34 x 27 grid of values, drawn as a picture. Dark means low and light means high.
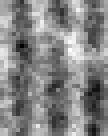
Average level on the scale: 50%. Histogram: bell-shaped. Stripes: upright, repeating 3 times. Odd rows or columns: none. Grain: streaks running down.
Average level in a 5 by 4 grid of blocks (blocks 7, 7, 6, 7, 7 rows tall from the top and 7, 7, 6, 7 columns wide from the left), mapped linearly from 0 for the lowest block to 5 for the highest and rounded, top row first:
2 4 2 2 / 2 3 5 3 / 3 2 3 3 / 2 2 2 0 / 2 3 3 1
